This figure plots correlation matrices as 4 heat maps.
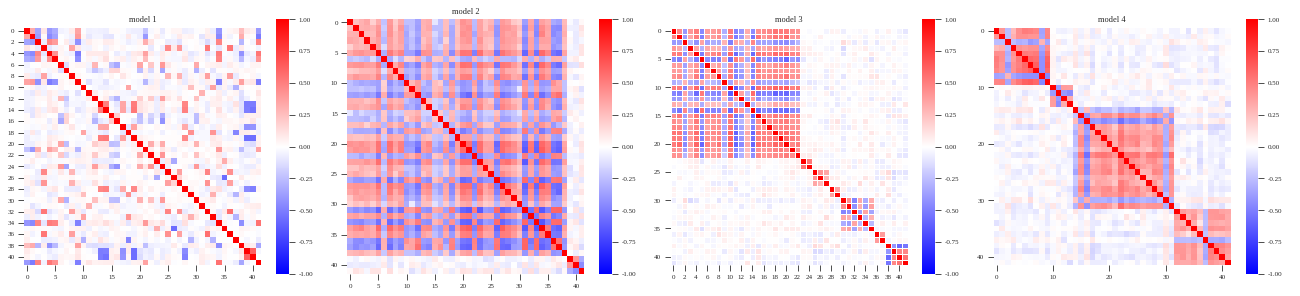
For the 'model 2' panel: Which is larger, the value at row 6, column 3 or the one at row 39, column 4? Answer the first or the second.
the second
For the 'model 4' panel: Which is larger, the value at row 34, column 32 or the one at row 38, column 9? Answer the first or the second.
the first
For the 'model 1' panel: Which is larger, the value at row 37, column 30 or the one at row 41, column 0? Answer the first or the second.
the first
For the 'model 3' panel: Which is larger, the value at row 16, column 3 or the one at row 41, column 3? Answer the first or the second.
the first
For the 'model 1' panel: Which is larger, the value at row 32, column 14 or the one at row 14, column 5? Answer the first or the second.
the second
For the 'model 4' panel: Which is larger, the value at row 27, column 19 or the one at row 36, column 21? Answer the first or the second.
the first
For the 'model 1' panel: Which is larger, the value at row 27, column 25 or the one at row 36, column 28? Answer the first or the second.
the first
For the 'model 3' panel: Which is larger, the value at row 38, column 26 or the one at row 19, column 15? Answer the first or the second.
the second
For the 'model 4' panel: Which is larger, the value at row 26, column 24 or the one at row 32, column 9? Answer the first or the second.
the first
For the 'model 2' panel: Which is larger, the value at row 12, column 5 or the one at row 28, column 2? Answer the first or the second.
the second
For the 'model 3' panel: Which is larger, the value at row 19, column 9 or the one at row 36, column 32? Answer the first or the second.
the second
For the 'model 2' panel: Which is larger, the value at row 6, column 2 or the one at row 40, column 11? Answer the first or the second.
the second
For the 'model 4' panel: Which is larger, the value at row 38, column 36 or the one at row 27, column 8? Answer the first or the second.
the first
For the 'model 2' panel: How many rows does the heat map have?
42
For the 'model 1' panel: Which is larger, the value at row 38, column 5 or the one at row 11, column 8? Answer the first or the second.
the second
